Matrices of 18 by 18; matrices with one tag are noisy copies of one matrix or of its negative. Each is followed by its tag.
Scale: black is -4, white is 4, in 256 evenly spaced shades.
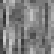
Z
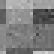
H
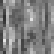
Z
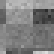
H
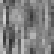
Z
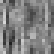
Z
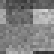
H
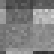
H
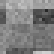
H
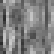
Z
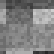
H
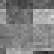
H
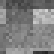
H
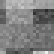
H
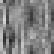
Z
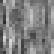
Z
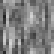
Z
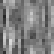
Z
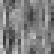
Z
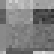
H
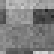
H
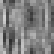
Z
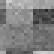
H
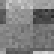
H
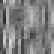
Z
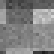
H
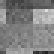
H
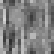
Z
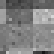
H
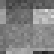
H
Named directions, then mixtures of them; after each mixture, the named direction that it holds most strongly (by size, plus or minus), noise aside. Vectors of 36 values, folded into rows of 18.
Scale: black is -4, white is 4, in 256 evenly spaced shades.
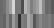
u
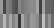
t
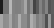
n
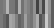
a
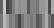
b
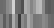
u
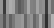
b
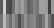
b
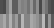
t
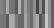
a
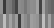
t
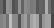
a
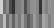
u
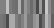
a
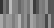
n
